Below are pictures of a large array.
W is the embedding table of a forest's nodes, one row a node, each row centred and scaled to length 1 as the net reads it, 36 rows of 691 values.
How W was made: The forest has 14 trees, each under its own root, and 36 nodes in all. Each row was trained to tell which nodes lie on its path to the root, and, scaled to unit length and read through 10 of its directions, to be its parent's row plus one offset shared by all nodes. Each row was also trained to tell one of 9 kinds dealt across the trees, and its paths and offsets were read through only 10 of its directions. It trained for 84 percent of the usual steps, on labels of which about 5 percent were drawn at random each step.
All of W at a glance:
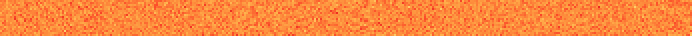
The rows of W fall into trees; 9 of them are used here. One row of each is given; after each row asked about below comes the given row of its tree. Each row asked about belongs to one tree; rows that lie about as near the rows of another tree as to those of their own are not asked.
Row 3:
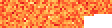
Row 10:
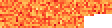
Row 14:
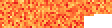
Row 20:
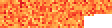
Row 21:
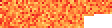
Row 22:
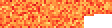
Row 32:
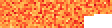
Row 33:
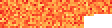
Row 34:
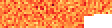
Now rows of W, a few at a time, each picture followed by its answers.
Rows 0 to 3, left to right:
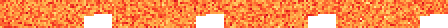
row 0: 22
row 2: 33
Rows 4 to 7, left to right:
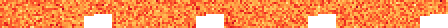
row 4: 21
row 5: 3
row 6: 22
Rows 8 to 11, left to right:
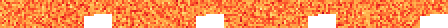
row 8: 32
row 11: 14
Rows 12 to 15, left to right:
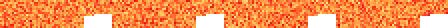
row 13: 10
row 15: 3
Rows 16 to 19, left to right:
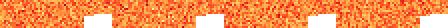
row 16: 32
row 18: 21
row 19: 14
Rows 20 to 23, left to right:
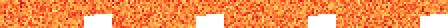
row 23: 10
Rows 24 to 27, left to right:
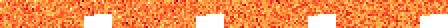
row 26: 33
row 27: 33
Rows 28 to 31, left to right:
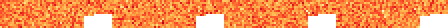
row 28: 22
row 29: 20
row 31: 10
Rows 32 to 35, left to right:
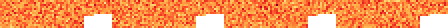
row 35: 32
